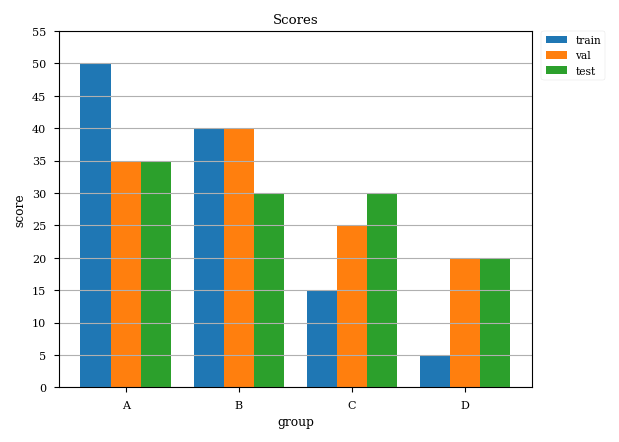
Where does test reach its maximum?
A
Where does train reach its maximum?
A
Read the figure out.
Title: Scores
x-axis: group, ticks A B C D
y-axis: score, ticks 0 5 10 15 20 25 30 35 40 45 50 55
Legend: train, val, test
Values:
train: 50 40 15 5
val: 35 40 25 20
test: 35 30 30 20
